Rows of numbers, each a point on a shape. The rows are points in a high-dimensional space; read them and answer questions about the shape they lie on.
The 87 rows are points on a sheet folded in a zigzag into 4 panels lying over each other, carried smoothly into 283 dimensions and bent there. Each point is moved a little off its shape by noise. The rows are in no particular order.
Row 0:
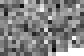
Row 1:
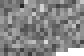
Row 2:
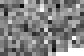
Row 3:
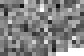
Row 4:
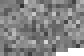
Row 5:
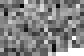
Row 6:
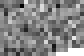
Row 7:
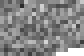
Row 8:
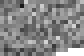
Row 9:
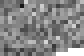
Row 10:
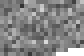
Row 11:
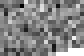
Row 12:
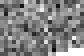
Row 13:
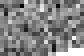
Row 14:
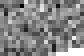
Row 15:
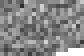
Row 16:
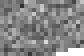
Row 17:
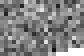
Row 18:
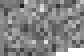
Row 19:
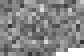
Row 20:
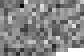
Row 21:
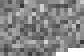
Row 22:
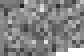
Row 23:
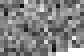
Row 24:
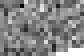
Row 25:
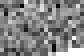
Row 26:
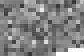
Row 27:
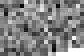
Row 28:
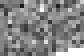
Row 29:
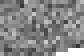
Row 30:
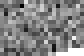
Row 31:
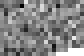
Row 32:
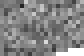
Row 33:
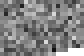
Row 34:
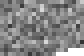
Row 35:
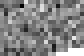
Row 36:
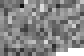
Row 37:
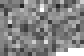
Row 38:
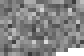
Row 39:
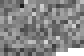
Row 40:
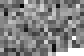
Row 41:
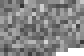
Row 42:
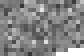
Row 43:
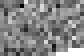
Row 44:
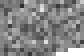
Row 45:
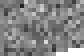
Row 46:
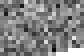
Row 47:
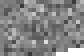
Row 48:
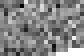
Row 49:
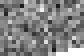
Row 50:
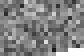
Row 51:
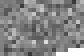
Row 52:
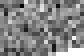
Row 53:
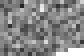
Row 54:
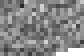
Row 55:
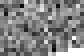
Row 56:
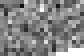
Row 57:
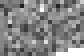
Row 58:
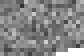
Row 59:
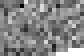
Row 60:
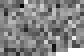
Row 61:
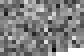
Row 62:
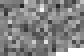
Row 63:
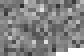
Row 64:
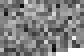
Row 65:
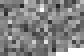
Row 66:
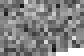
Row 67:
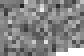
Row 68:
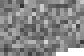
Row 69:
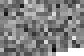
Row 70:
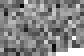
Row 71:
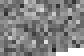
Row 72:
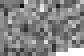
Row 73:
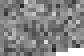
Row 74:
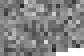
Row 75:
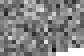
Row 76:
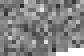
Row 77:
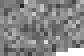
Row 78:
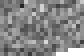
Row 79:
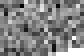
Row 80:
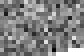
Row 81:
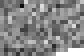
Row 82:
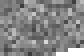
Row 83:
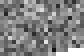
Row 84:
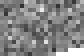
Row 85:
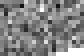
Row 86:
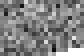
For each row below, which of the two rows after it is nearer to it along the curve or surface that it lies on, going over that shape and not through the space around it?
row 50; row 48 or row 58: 58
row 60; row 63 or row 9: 9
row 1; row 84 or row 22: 22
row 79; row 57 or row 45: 57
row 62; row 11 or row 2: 2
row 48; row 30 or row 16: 30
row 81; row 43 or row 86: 43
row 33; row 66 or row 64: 64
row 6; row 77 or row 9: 9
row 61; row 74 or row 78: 74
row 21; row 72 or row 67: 67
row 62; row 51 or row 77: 77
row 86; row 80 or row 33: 80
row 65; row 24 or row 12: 12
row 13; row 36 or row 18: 36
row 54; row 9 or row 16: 9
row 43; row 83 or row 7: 7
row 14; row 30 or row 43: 43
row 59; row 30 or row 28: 28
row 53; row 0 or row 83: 0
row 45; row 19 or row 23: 19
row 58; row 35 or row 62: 62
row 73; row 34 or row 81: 34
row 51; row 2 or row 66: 66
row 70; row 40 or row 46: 40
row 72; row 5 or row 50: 5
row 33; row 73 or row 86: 73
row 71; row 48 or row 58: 58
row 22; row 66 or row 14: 14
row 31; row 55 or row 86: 55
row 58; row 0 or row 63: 63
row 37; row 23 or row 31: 31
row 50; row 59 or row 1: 1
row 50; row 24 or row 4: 4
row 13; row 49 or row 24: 24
